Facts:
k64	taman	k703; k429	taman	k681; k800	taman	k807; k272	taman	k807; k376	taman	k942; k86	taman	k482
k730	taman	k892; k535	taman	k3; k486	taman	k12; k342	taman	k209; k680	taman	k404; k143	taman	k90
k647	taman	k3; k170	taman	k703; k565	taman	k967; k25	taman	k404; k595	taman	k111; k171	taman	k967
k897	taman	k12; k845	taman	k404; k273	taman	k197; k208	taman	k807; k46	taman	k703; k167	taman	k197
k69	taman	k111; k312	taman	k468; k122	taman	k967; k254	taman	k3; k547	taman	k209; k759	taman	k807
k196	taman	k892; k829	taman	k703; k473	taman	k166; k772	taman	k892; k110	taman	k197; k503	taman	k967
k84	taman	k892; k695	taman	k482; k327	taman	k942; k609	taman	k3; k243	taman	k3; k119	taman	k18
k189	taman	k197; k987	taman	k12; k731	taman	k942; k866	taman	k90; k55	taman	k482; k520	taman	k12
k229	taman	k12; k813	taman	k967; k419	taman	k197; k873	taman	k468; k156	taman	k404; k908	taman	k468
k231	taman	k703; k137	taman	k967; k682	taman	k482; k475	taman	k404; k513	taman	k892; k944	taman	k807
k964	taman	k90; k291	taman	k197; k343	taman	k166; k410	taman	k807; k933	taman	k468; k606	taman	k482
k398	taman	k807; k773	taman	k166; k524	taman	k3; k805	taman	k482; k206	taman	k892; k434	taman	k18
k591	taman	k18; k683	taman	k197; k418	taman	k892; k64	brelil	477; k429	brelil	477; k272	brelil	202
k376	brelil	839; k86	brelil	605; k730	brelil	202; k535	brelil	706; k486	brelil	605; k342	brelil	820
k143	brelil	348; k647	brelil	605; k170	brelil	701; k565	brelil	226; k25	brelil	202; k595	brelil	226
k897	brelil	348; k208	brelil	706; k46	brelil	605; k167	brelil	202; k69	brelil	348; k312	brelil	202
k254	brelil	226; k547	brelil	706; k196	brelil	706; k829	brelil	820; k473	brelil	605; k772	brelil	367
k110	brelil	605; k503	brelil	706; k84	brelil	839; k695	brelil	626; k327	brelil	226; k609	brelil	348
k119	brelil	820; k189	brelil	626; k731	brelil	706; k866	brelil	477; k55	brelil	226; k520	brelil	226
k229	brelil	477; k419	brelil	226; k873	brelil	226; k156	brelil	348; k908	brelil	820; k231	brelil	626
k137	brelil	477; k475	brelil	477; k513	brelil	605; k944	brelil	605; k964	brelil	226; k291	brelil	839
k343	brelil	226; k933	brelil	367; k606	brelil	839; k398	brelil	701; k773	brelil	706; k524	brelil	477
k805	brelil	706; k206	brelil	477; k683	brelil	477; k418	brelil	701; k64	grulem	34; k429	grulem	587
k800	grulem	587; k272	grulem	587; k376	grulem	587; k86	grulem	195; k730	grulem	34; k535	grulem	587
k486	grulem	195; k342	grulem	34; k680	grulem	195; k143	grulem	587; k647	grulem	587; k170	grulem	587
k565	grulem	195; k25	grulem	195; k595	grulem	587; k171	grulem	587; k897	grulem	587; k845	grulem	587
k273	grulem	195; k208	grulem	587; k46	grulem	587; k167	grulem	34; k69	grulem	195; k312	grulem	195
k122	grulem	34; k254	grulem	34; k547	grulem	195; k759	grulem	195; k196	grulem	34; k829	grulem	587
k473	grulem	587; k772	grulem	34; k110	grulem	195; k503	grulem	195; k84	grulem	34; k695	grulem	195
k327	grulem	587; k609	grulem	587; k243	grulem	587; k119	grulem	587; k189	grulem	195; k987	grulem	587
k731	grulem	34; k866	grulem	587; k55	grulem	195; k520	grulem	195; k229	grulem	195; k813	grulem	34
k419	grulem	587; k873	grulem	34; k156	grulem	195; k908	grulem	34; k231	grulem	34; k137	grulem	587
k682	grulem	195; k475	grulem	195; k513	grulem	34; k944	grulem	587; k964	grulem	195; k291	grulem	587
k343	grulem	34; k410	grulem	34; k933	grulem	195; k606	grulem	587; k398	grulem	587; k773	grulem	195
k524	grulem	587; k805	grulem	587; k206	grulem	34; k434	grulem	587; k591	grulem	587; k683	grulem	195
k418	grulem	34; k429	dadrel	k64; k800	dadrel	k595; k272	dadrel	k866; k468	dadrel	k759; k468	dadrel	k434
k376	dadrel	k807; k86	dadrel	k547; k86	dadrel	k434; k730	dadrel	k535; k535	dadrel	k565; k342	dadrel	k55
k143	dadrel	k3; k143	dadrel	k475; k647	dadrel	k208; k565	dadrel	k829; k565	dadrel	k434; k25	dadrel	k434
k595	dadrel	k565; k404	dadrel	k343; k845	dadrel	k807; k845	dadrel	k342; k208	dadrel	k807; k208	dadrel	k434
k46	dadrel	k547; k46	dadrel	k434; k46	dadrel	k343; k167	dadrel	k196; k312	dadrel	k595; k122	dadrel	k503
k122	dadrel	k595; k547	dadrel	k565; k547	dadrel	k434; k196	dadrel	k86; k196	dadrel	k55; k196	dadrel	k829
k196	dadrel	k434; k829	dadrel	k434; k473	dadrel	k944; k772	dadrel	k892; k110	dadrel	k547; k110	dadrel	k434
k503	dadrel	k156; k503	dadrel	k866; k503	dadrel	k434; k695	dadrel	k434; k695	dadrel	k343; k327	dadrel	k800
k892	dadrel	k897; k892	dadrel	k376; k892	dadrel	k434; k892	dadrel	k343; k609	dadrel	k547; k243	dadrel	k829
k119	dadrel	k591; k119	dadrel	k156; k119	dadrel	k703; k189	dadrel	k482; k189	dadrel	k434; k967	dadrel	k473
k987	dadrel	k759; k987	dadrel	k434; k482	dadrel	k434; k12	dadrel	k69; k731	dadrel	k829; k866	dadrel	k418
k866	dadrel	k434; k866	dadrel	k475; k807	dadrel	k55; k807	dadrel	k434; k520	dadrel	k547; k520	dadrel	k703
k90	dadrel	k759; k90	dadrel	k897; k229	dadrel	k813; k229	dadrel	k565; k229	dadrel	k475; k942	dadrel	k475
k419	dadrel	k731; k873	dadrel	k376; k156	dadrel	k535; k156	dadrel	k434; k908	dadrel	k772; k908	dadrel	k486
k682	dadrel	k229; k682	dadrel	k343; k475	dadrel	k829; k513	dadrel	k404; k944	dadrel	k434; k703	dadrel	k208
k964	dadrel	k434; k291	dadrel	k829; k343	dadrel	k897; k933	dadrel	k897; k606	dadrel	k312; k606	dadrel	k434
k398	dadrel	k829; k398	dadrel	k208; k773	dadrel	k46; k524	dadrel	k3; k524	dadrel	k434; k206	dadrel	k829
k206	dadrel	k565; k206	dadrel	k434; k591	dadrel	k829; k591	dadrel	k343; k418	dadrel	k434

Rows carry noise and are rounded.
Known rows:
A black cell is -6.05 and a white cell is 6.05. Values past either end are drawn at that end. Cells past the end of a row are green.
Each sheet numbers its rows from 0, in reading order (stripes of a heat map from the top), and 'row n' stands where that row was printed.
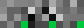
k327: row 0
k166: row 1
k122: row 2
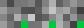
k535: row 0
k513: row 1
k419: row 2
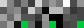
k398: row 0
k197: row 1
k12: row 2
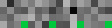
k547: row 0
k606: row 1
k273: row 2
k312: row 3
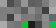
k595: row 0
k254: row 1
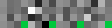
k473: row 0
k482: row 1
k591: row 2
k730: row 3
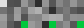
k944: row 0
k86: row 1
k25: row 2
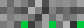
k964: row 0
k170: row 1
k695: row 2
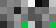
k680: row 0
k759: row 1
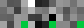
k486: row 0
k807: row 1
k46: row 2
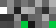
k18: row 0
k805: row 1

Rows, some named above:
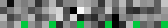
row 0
k418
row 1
k772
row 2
k429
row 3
k404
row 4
k69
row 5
k933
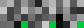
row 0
k90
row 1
k84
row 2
k69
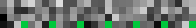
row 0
k69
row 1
k398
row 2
k944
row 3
k410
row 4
k908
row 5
k90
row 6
k84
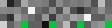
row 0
k829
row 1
k967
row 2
k229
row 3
k206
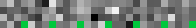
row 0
k987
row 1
k897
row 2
k513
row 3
k892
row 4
k967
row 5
k376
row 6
k167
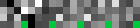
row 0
k64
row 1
k12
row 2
k196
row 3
k206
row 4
k944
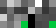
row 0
k189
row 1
k12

